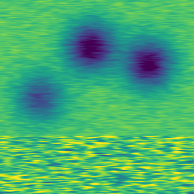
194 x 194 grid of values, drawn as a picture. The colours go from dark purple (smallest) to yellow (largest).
The top middle is the ninth with the lowest average. The values are skewed, with a long tail toward low values. Three dips sink into the field. A horizontal seam about 70% of the way down splits the table, and the top part is calmer.
